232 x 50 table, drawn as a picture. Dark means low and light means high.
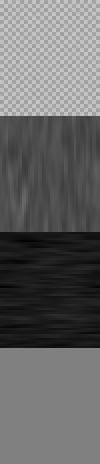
It is made of 4 by 1 panels. Panel 1,1: high, checkered. Panel 2,1: low, streaked downward, faint in contrast. Panel 3,1: very low, streaked across, faint in contrast. Panel 4,1: middling, flat.
